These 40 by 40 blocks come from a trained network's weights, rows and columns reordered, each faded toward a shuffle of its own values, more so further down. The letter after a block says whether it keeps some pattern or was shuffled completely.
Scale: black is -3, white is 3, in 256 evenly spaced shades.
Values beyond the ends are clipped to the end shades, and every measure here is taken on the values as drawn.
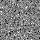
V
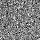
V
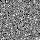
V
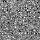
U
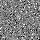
V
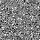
V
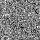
V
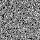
V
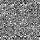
U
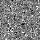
U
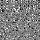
U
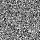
V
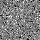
V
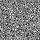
V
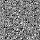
U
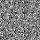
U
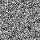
U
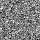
V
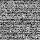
U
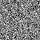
V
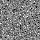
V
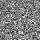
U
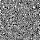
U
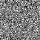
U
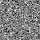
V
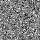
V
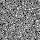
V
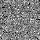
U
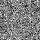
V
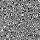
U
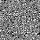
U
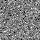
V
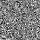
U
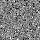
V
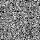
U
